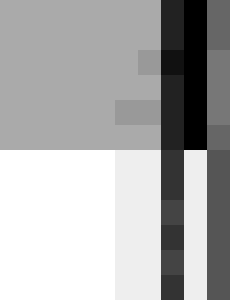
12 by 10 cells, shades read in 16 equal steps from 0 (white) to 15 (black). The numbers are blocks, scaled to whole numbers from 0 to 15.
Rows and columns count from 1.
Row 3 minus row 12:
5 5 5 5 5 4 5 2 14 -2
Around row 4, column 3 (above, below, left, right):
5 5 5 5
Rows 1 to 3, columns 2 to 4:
5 5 5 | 5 5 5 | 5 5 5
